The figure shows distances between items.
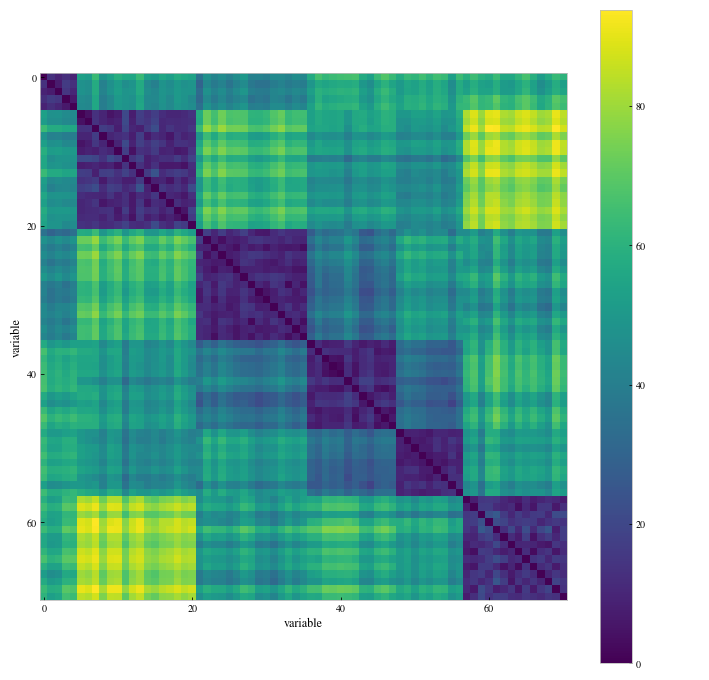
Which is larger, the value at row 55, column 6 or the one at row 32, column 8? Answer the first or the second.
the second
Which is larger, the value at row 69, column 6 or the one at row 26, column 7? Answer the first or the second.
the first
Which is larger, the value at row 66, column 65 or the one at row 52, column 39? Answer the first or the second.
the second
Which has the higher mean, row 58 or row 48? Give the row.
58
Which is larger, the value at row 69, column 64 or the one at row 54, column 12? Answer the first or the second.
the second
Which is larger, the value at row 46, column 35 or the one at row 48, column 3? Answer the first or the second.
the second
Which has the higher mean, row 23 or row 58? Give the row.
58
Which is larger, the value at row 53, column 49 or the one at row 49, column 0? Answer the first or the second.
the second
